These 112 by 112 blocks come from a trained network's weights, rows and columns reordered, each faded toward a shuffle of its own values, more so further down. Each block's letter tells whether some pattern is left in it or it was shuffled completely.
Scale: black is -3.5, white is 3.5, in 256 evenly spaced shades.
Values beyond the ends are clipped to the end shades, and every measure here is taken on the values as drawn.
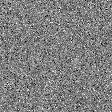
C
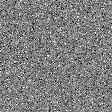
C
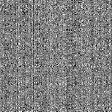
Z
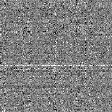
Z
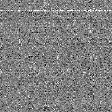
Z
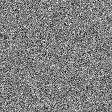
C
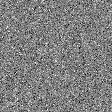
C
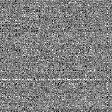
Z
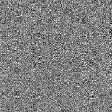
Z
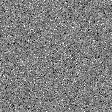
C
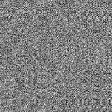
Z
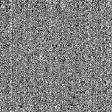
Z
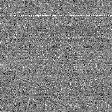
Z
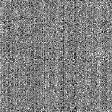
Z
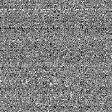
Z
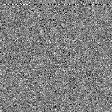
Z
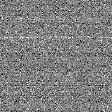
Z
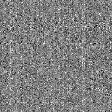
Z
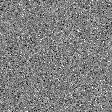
C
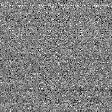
Z
